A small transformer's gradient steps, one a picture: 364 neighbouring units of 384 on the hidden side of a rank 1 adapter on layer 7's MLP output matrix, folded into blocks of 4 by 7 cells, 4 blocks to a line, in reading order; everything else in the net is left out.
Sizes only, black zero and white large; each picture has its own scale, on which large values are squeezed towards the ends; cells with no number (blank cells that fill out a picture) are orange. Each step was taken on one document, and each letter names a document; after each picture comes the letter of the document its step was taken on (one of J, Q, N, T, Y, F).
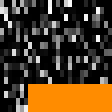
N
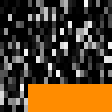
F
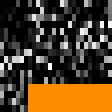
F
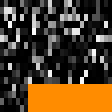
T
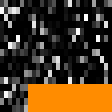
T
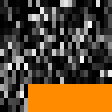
F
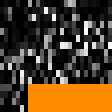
F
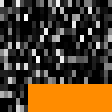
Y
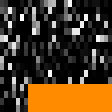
T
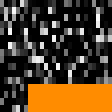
T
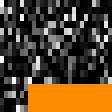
T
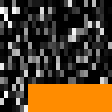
N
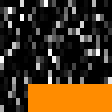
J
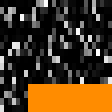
J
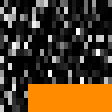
J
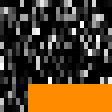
J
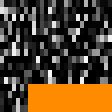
T
